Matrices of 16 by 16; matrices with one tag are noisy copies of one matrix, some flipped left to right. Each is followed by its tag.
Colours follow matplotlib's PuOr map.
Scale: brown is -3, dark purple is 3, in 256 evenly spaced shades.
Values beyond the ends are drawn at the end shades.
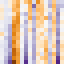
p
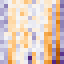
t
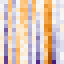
p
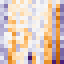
t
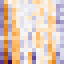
t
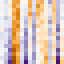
p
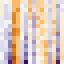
p
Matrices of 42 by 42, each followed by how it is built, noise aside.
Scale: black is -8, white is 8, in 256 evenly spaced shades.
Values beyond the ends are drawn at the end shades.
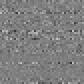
uneven rows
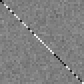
diagonal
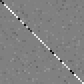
diagonal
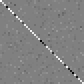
diagonal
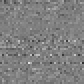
uneven rows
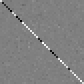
diagonal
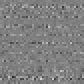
uneven rows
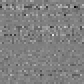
uneven rows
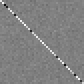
diagonal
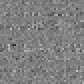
uneven rows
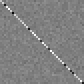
diagonal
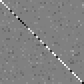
diagonal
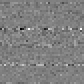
uneven rows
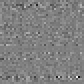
uneven rows
